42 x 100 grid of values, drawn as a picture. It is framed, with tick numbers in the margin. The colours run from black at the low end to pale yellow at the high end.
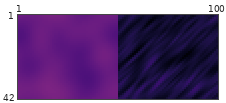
It is made of 1 by 2 panels. Panel 1,1: low, smooth, faint in contrast. Panel 1,2: very low, slanting up to the right, faint in contrast.
